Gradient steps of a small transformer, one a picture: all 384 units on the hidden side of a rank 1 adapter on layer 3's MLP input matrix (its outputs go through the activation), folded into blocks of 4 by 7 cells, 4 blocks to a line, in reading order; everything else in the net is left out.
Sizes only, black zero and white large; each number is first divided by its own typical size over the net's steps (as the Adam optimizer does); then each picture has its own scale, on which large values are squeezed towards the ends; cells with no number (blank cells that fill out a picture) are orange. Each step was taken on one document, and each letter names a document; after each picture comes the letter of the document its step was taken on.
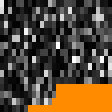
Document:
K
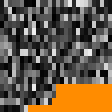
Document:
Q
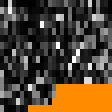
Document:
K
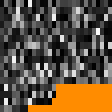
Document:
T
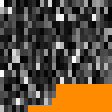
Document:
K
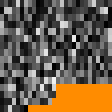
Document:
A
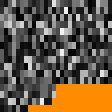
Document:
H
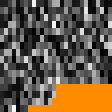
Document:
H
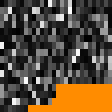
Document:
K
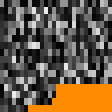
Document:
T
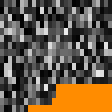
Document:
H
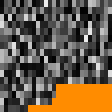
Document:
A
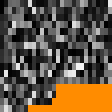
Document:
T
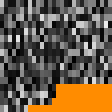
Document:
Q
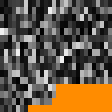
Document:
H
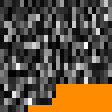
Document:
T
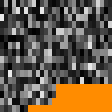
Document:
H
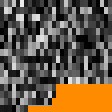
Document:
T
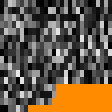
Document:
H
